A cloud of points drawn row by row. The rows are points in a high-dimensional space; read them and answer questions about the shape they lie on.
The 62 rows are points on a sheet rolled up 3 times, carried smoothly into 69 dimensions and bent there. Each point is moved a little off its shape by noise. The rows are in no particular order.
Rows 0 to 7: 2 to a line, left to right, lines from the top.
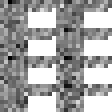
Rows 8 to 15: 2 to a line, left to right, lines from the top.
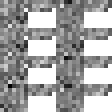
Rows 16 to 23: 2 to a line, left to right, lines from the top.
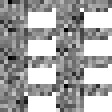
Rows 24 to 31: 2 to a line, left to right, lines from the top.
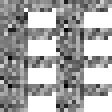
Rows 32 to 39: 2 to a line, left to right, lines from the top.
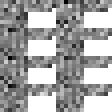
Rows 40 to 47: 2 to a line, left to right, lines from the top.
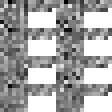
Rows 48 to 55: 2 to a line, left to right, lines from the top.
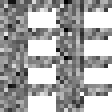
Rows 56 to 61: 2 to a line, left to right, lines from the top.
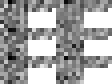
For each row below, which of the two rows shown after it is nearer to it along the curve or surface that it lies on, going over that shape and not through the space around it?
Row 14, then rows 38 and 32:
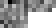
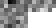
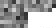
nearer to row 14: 38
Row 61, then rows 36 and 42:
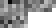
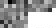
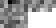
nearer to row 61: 36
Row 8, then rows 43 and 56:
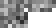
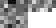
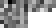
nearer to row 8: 56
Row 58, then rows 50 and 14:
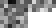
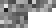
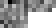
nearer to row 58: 50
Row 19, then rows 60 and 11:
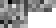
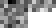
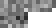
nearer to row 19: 60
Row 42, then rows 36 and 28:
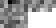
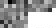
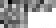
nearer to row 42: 36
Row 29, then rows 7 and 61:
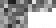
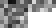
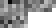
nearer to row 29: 7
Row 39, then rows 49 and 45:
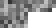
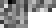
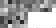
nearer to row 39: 45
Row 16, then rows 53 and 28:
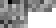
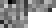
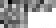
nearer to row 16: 53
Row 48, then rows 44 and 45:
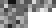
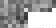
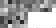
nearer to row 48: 45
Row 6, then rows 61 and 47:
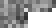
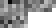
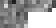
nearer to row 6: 61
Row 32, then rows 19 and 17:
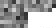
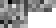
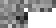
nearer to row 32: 17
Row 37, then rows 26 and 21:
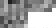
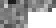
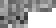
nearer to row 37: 26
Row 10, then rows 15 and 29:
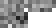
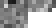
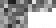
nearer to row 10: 29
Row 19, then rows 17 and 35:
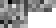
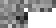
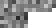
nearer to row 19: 17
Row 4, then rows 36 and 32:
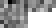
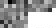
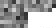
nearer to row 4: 36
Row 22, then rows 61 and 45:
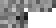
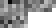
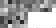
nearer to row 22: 45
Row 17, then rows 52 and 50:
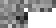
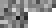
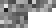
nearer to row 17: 52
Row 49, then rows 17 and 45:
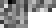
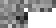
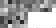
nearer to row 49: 45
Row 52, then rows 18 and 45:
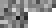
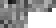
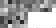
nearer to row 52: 45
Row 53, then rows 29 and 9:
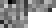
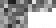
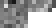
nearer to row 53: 9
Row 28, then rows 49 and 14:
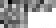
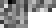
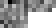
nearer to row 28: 49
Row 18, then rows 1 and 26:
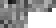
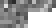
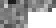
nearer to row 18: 26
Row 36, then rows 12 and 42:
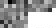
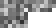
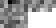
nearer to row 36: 42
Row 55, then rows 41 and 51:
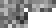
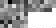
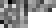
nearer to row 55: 41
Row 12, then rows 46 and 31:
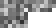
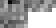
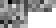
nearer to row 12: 31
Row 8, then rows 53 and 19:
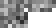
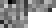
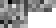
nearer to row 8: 19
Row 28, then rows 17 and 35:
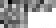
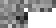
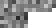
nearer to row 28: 17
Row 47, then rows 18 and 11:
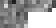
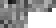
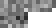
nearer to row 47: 18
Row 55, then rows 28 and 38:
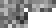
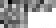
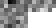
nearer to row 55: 28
